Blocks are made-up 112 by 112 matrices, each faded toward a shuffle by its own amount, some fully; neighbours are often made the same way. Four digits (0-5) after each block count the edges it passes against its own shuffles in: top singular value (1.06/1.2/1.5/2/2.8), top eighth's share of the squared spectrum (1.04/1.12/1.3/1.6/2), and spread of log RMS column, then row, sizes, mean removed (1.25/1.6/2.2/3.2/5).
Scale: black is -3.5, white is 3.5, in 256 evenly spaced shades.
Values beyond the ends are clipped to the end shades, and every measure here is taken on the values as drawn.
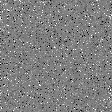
3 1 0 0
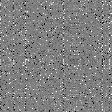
4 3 2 1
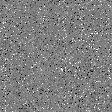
3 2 1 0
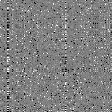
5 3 2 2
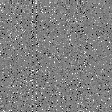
4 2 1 0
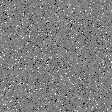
0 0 0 0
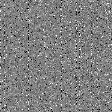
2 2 3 0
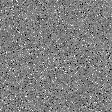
0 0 0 0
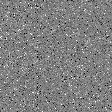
1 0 0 0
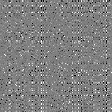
5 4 3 3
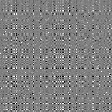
5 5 4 4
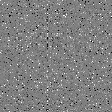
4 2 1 0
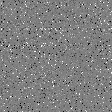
3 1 0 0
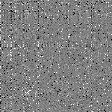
4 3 2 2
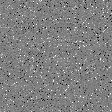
3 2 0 0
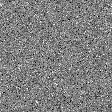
0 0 0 0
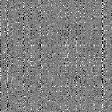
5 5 4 2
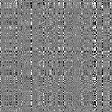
5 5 4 3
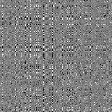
5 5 4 3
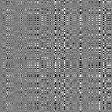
5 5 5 4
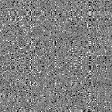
5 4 3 2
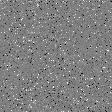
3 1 0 0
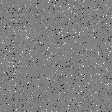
3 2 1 0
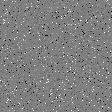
0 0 0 0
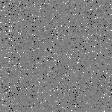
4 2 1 0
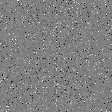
3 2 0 0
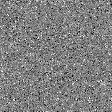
0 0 0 1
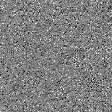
3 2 1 1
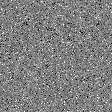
0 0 0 0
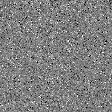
3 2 1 1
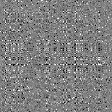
5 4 3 3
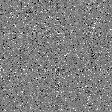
3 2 1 1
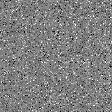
3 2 1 1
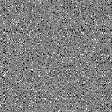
4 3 2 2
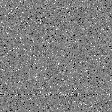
3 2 0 1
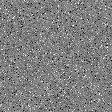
0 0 0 0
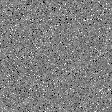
2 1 0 1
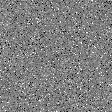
2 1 0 0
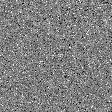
0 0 0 0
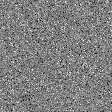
0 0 0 0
